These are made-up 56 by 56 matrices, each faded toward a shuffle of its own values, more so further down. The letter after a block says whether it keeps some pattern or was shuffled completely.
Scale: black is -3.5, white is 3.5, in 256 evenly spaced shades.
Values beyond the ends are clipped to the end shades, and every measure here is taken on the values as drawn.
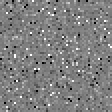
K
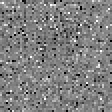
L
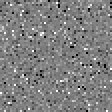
K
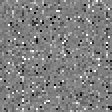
L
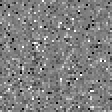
L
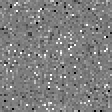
K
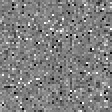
L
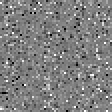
L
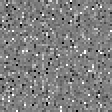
L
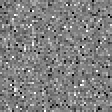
K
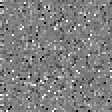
L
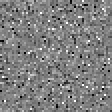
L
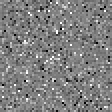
K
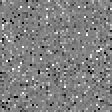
L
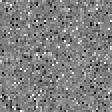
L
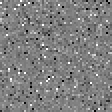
K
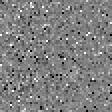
L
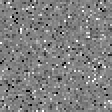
K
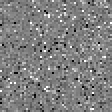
L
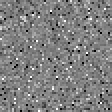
K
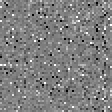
L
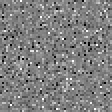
K
